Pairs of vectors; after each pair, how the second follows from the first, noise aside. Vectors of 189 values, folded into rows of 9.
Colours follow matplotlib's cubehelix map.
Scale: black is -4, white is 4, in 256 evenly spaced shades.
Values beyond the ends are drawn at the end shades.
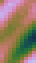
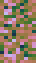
shuffled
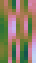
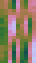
copied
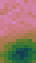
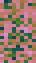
shuffled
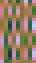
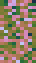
shuffled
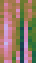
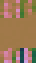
partly zeroed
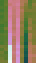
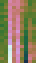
copied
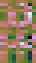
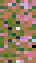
shuffled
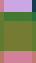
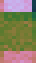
copied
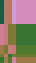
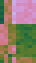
copied
